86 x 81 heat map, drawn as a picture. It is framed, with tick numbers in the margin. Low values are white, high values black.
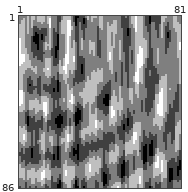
Slope: none. Stripes: upright, repeating 7 times. Rings: centred on the top left. Ninth with the lowest average: top left.
